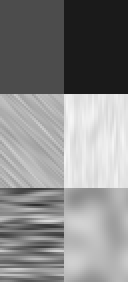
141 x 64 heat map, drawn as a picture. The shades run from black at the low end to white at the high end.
It is made of 3 by 2 panels. Panel 1,1: low, flat. Panel 1,2: very low, flat. Panel 2,1: high, slanting down to the right, faint in contrast. Panel 2,2: very high, streaked downward, faint in contrast. Panel 3,1: middling, streaked across, strong in contrast. Panel 3,2: high, smooth.
